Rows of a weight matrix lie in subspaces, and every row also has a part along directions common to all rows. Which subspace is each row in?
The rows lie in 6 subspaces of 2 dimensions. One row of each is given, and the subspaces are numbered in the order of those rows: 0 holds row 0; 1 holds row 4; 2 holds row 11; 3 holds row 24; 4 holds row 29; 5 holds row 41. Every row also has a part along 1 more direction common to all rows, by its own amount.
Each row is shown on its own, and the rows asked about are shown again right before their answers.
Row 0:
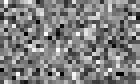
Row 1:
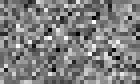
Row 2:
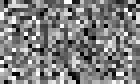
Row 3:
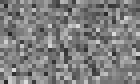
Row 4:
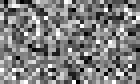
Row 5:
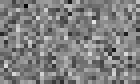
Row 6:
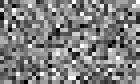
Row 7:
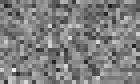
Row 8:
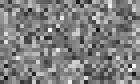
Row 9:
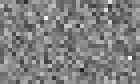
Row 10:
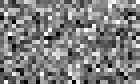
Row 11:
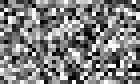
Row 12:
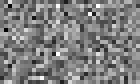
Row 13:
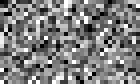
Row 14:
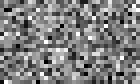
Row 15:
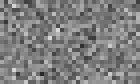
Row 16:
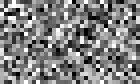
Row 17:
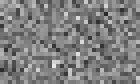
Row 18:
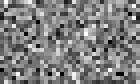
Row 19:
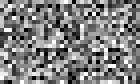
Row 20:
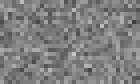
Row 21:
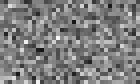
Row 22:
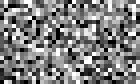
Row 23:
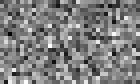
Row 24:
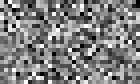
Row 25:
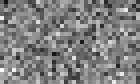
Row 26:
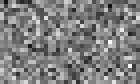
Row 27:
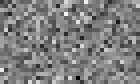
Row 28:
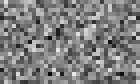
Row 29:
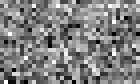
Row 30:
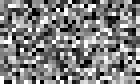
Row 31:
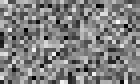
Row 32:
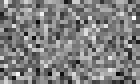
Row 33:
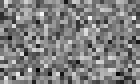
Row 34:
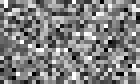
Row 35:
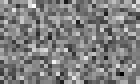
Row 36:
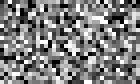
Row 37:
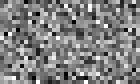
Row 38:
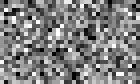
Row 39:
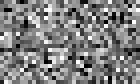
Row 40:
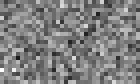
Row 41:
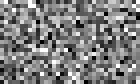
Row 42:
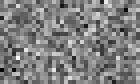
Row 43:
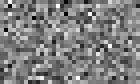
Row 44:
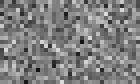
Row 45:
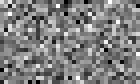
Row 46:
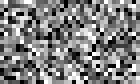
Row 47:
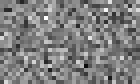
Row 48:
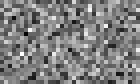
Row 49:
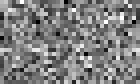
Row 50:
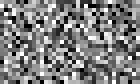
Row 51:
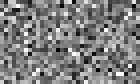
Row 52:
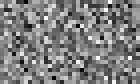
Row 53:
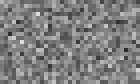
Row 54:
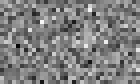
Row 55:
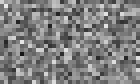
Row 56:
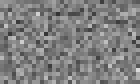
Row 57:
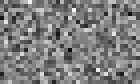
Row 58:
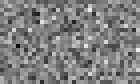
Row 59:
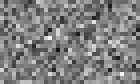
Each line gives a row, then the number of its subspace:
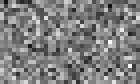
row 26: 1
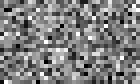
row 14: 1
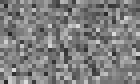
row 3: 4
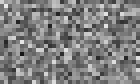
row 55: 4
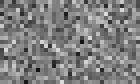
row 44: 5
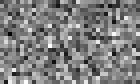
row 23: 4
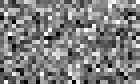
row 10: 4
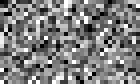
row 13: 3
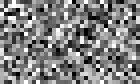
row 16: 5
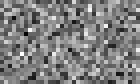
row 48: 2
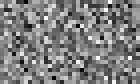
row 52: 1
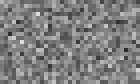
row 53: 4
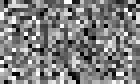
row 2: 0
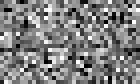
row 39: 1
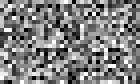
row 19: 3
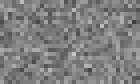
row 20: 1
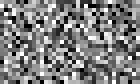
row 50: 1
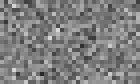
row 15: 3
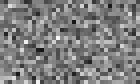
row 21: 2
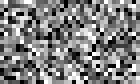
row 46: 2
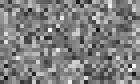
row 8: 0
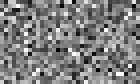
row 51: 5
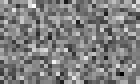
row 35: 5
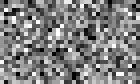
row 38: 1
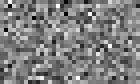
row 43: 3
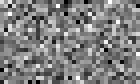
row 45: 3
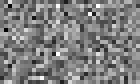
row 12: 3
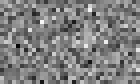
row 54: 2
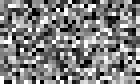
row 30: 2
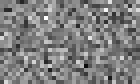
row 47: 1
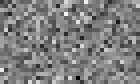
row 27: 3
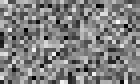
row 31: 3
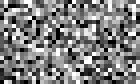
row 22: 2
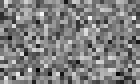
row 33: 0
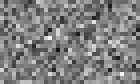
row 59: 0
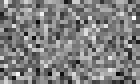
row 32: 0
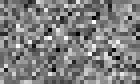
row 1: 0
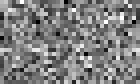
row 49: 1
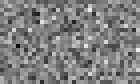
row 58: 2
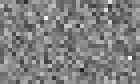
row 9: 1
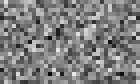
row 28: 0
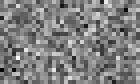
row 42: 5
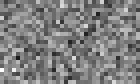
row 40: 5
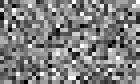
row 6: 3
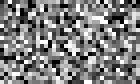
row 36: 5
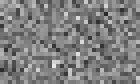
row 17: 5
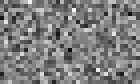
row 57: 4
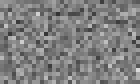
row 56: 4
